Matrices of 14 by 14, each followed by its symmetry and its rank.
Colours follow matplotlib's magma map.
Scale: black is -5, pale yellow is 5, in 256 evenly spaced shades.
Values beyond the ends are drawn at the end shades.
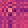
symmetric, rank two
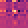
neither, rank two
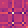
symmetric, rank two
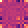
symmetric, rank two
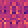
neither, rank two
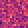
neither, full rank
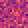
neither, full rank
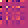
symmetric, rank one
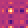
symmetric, rank one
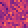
neither, full rank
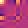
symmetric, rank one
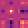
symmetric, rank one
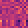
neither, rank two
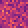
neither, full rank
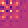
symmetric, rank two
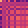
symmetric, rank one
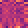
neither, rank two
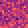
neither, full rank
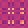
symmetric, rank one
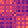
symmetric, rank two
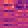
neither, rank two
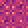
symmetric, rank two
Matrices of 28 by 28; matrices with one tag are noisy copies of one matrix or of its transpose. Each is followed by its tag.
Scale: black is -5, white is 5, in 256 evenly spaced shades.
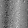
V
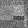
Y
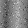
V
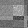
Y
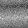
V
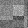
Y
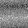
V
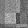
Y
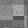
Y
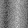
V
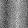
V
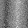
V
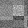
Y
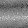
V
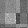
Y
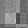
Y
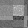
Y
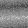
V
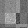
Y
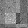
Y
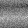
V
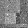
Y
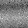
V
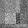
Y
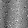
V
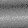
V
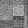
Y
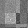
Y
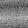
V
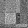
Y
